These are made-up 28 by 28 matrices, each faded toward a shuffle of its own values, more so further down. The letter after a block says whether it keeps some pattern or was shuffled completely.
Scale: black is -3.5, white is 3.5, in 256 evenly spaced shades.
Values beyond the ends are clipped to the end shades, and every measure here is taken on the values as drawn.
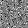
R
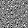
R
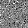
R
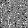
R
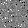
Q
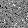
Q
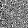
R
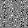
R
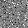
Q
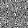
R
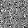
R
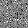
R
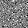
Q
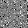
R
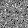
Q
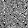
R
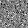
Q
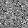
Q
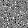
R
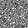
Q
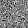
Q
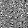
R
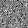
Q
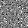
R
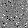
Q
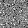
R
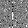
R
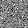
Q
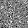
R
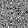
R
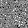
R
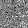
Q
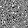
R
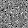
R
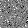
Q
